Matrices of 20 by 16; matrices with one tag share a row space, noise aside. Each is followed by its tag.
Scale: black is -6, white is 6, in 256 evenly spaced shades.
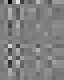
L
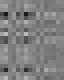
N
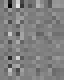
L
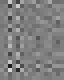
L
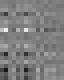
N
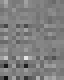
N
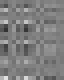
N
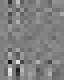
L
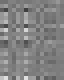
N
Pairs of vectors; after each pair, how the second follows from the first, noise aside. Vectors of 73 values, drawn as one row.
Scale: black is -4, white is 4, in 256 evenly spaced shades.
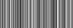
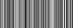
shuffled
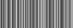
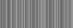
shrunk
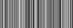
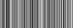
shuffled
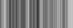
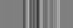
partly zeroed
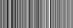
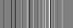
partly zeroed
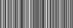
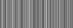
shrunk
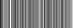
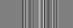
partly zeroed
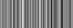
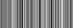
sign-scrambled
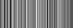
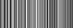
copied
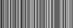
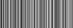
copied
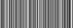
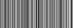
negated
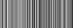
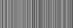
shrunk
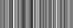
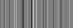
partly zeroed
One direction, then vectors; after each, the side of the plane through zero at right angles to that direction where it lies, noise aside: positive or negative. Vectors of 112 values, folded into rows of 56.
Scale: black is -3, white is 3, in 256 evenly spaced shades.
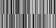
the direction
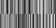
positive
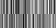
positive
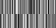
negative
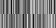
positive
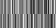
negative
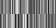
negative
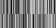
positive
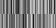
positive
